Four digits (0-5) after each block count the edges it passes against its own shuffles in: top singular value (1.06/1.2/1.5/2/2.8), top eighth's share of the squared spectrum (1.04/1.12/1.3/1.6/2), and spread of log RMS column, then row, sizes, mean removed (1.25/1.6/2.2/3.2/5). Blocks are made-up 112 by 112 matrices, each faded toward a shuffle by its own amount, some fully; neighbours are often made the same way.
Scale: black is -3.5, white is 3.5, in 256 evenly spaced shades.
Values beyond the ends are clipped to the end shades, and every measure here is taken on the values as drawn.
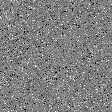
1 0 0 0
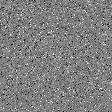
2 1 0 1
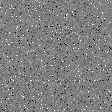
1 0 0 0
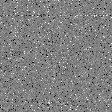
1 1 0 1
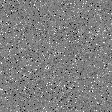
0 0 0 0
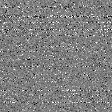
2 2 0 3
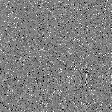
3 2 1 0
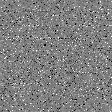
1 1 0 1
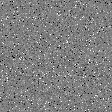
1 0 0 0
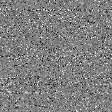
1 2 0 3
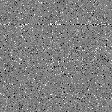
4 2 1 2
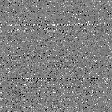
4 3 1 2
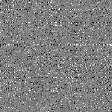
4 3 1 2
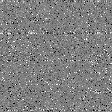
4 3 1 2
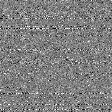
2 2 0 3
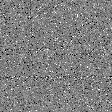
1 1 0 1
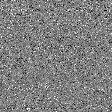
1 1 0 2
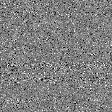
1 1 0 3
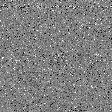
1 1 0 1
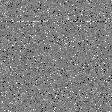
2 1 0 1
